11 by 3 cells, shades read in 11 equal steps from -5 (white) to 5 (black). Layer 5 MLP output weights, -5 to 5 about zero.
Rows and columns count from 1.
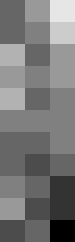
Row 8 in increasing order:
1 1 2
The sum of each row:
-4 -2 -2 -2 -1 0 2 4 4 4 8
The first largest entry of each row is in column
1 1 2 2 2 1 1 2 3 3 3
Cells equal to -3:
1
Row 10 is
-1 2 3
